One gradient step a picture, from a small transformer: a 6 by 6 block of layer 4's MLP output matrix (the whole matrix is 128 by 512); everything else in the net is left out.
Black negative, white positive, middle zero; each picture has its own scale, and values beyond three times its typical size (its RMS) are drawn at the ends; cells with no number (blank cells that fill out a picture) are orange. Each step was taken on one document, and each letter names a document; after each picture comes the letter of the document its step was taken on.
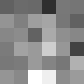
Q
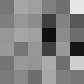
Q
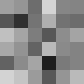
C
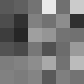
Q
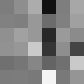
Q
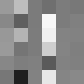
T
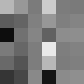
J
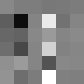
T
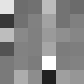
J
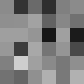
Q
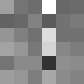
C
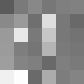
T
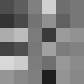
T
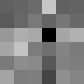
C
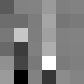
J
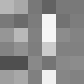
T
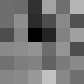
Q
